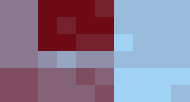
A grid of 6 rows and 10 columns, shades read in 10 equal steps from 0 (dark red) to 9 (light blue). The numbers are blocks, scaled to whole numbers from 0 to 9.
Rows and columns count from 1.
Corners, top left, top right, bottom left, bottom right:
5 8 3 8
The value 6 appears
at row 4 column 3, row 4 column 5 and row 4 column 6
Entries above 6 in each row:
4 4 4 5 4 4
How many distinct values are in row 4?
4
